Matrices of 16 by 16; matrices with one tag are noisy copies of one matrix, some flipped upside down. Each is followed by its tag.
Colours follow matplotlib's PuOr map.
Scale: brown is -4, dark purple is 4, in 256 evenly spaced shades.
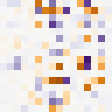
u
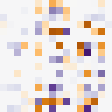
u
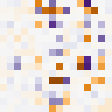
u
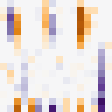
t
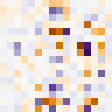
u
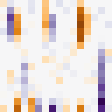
t
